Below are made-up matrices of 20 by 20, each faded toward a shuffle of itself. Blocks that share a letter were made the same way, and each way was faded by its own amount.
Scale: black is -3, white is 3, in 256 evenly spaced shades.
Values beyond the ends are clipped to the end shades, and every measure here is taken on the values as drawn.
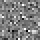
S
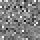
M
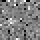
S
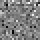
M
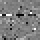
S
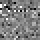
S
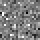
M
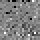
S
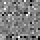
S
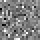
M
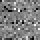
S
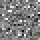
M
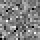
M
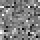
S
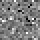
M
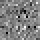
S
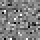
S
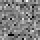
M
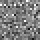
M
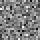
M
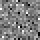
M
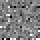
S
